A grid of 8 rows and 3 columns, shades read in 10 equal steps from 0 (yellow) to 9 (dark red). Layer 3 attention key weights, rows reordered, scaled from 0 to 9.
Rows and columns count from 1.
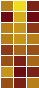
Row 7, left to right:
3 9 8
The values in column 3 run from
4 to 9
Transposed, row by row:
4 9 4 4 7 6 3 6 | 0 2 3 3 5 8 9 8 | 8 9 7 4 6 5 8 4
